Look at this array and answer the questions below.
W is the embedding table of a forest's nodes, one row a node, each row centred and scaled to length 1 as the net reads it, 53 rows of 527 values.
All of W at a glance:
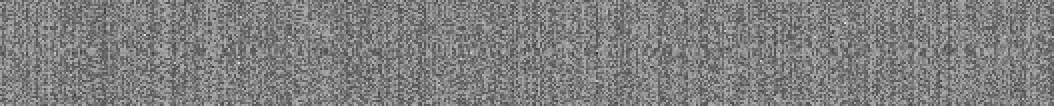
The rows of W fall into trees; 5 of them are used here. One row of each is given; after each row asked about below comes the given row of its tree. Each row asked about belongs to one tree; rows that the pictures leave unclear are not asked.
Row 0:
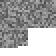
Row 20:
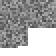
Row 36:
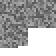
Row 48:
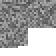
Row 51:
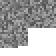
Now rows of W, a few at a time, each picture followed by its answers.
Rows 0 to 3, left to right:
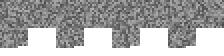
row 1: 36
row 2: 51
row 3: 0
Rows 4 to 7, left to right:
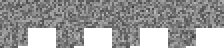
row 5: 20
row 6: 51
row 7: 0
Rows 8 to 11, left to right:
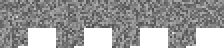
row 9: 20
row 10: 51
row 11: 48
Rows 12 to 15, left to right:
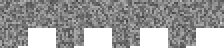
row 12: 36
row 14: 51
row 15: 36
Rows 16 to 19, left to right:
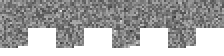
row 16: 36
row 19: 51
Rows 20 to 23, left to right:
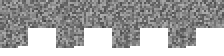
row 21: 36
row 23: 51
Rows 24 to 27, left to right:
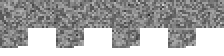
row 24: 0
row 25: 0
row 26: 0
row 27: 0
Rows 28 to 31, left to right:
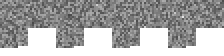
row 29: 36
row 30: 51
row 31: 51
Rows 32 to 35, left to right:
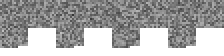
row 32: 36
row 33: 48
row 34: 0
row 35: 36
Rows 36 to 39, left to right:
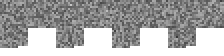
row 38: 51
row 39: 20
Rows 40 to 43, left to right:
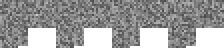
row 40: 36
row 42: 20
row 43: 36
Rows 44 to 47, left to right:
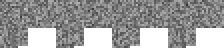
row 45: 20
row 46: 36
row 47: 51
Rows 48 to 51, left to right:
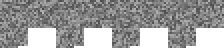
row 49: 51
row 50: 0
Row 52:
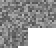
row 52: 51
